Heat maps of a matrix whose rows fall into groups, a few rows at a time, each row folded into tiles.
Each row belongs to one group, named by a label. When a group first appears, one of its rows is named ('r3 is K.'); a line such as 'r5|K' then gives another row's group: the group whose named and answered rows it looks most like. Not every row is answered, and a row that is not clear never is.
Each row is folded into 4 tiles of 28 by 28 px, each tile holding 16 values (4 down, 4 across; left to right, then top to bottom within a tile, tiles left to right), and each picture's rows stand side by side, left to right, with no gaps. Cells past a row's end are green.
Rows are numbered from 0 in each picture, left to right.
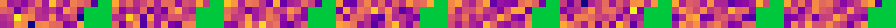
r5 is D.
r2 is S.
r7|S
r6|S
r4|S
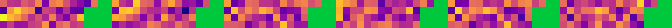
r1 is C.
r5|D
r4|D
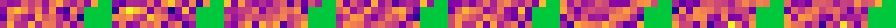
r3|S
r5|S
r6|D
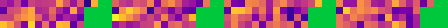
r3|D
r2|C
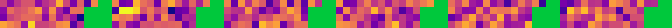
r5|C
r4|S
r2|S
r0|D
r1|C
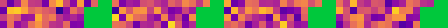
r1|D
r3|S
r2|D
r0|C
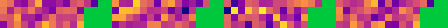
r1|C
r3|S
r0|S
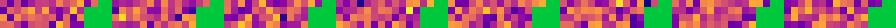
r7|C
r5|D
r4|D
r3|D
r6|S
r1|C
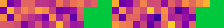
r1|D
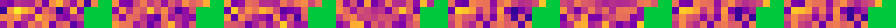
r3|S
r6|C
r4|C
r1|D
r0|C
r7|C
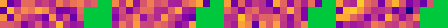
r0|D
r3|C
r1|S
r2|S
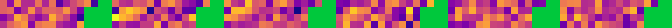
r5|S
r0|S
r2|C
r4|C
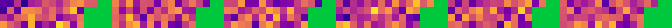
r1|S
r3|D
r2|S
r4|D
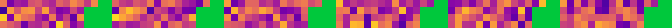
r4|C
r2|D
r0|D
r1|C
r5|S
